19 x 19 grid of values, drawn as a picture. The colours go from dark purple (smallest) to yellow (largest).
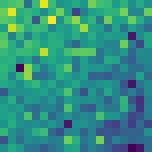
The ninth with the highest average is the top left. The bottom right is the ninth with the lowest average. Overall the values sit about 50% of the way up the scale. There are no regular stripes. The field climbs toward the top left. Fine speckle covers the field. The halves do not mirror each other.
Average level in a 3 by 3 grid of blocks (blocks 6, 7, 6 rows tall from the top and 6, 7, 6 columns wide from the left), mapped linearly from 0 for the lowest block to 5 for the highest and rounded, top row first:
543 | 431 | 320
